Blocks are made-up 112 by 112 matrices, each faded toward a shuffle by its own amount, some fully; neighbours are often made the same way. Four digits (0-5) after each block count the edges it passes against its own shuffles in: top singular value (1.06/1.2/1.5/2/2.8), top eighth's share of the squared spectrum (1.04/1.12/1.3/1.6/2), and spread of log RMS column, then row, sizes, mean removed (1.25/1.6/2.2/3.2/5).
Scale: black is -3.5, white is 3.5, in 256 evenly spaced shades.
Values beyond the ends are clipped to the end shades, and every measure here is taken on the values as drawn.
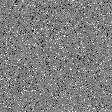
0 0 0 0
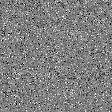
1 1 0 1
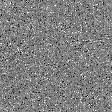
0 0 0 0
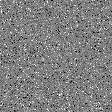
1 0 0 0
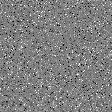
3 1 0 0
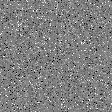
3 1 0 0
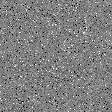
2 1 0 0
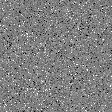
2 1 0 0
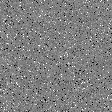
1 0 0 0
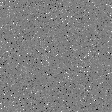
0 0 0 0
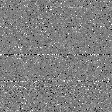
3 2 0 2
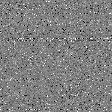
2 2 0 2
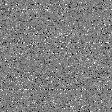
2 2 0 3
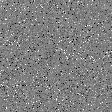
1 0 0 1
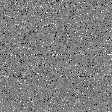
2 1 0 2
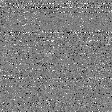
2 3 0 3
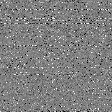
2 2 0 3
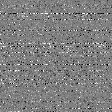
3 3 0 4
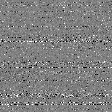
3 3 0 4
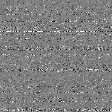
3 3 0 4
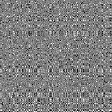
5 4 3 3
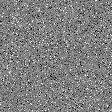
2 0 0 0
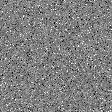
0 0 0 0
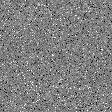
0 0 0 0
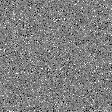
1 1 0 1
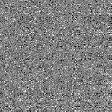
4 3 2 2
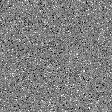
3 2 0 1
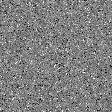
2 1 0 0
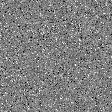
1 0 0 0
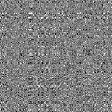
5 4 3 3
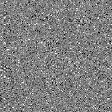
4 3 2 2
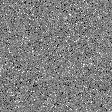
1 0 0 0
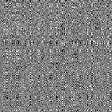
5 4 3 3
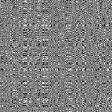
5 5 4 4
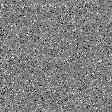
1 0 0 1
